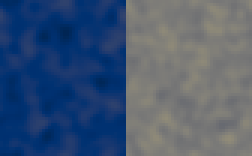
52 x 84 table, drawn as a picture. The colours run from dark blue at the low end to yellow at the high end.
It is made of 1 by 2 panels. Panel 1,1: very low, blotchy, faint in contrast. Panel 1,2: middling, blotchy, faint in contrast.
